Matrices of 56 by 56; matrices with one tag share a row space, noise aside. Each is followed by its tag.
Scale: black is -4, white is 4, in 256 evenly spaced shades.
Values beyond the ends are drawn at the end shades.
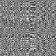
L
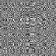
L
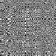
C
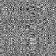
L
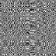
L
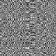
L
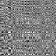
C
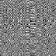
L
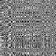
C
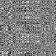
C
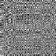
C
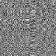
L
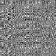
C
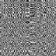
L
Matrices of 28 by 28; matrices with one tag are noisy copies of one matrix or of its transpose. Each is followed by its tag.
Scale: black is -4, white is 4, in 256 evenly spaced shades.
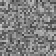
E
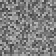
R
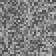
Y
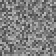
R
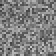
Y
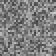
Y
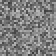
R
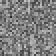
E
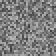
R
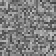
E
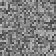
E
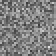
R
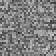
E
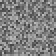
R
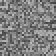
E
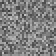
R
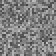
Y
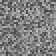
R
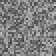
Y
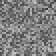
Y
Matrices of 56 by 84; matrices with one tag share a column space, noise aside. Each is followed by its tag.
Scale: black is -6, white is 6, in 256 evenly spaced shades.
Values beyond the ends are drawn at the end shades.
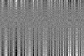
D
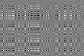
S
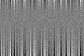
D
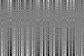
D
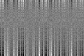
D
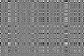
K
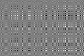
S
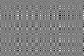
S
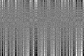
D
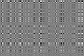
K
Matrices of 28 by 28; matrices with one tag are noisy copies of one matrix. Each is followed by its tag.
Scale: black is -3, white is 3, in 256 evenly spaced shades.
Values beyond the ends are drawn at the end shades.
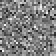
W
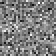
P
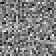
P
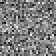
P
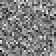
W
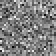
W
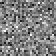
P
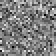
W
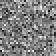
W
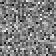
P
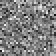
W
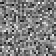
P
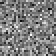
P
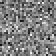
P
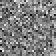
W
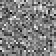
W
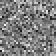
W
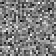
P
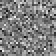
W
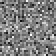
P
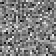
P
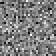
P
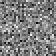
P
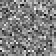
W
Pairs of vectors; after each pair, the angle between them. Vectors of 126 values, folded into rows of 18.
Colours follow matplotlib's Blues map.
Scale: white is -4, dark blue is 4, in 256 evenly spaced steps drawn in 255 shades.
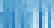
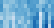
nearly opposite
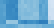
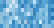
partly opposed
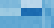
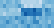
nearly parallel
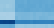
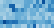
partly aligned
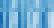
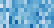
partly opposed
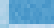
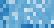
partly opposed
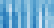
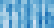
nearly opposite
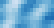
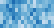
partly opposed
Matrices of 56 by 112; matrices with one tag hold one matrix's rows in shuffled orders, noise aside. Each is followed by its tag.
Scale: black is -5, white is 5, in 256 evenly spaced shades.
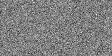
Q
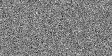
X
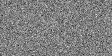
Q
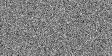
Q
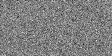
Q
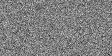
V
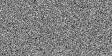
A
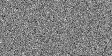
A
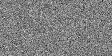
V
